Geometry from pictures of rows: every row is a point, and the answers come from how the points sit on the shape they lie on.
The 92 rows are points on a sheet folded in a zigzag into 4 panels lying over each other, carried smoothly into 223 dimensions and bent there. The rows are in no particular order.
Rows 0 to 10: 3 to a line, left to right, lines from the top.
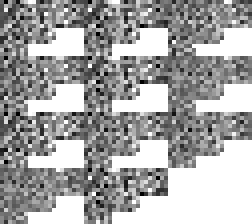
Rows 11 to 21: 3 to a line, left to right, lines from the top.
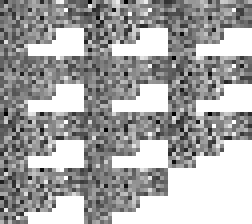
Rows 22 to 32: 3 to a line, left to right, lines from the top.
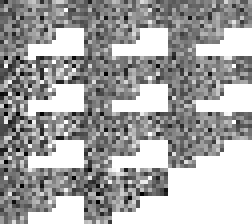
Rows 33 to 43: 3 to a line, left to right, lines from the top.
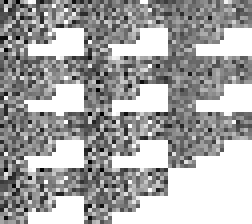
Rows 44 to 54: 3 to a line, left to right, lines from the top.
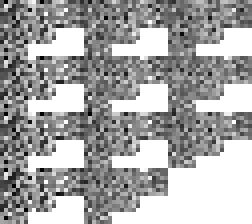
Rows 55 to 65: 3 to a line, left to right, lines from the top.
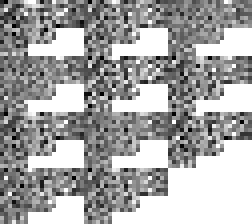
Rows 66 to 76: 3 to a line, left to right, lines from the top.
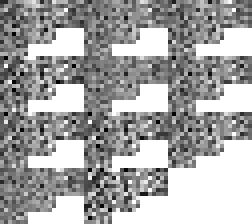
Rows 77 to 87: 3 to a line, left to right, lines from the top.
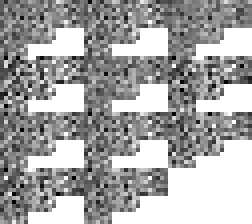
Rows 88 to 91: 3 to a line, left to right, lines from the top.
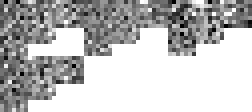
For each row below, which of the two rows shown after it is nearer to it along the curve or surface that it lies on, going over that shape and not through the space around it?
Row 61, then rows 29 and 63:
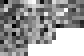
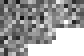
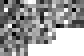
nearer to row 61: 63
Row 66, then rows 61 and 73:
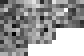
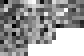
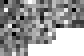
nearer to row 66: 73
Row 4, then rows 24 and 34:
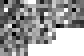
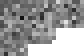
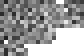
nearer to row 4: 24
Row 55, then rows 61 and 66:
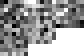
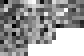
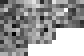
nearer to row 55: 66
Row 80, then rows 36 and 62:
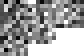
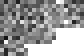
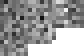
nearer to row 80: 36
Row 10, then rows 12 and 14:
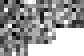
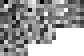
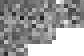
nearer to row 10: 14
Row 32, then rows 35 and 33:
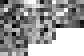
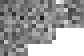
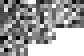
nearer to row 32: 35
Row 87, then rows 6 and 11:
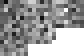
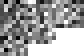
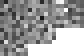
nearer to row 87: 11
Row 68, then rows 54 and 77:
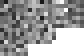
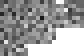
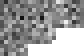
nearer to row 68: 54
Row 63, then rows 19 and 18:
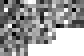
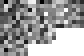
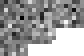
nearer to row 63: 18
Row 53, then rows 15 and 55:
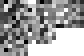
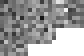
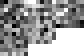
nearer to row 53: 15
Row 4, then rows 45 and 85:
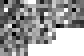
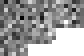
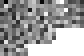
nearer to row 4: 45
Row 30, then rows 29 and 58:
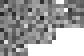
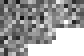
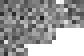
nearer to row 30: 58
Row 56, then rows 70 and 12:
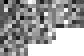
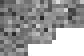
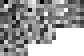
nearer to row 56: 12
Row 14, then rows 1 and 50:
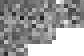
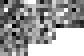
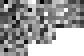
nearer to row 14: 1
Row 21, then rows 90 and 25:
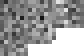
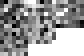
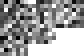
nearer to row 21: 90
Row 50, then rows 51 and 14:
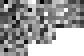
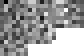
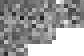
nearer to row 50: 51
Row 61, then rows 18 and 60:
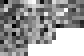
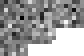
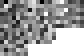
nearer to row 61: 18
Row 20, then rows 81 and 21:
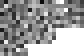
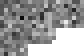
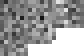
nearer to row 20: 21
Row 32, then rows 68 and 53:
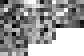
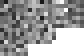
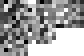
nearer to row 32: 68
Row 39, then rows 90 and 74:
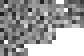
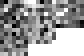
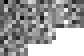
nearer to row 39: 74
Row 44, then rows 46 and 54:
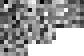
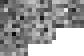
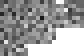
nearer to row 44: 54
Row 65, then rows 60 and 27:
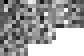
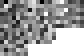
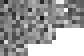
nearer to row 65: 27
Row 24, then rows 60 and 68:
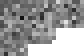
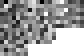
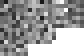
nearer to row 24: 68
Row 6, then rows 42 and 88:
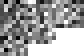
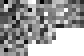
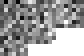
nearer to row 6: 42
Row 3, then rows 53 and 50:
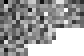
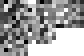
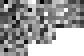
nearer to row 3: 50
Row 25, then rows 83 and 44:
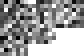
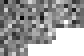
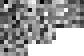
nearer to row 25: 44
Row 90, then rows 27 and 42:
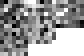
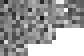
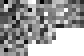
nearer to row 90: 27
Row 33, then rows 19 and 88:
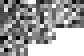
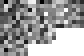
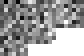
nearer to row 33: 19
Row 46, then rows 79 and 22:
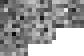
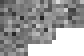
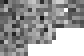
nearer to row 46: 79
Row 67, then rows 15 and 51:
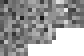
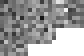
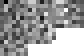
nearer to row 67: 15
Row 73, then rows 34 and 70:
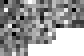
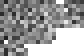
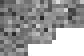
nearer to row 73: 70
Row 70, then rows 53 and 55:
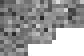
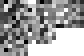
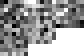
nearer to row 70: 55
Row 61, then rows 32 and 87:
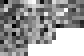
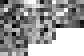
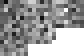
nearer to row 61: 87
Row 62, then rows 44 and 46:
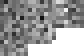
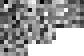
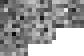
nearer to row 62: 46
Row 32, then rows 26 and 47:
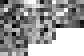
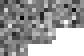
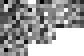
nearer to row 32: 26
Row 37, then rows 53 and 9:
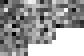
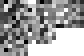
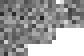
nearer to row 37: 9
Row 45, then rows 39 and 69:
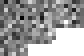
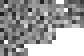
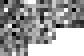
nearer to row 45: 69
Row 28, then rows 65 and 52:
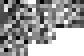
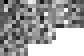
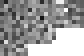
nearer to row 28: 65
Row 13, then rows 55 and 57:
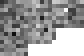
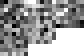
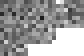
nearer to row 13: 55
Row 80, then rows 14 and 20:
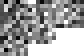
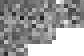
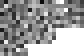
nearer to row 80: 20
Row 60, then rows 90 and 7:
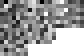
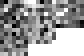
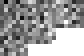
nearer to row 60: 7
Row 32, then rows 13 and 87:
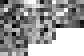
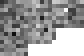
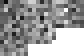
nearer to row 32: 13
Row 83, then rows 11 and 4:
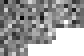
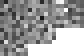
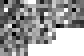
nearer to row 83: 4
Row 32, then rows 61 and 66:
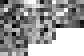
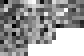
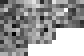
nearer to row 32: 66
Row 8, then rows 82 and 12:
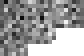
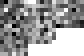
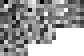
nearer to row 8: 82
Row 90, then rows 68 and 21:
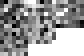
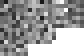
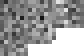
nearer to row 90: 21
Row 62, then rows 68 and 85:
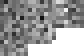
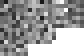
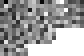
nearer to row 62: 68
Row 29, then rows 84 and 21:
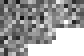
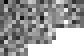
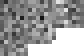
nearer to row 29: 84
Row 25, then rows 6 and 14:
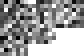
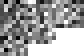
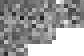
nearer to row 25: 6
